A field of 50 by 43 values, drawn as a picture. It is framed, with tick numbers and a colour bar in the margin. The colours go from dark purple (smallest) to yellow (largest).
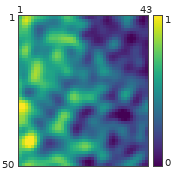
The field climbs toward the left. The texture is blotchy. No lone cell stands out from its neighbours. No single row or column stands out from its neighbours.
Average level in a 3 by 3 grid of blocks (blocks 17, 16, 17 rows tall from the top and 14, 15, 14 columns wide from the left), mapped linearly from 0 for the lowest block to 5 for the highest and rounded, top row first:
530 / 531 / 531
